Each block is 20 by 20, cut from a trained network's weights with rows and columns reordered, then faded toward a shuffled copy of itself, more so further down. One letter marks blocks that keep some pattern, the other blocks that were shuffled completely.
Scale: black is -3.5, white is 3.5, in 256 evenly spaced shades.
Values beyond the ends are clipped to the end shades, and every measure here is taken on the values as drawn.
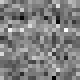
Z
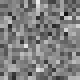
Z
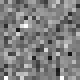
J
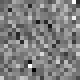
J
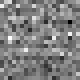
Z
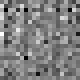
Z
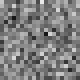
J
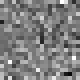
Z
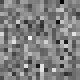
J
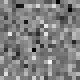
J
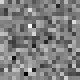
J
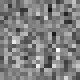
Z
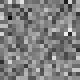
Z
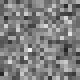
J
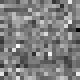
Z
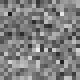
J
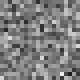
J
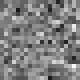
Z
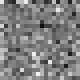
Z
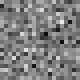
J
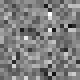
Z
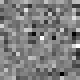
Z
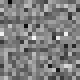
J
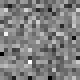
J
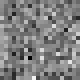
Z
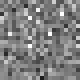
J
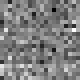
Z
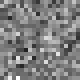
J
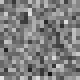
J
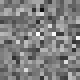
Z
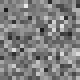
J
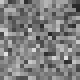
J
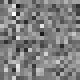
Z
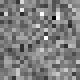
J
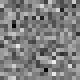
J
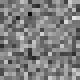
J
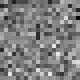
J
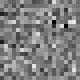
Z
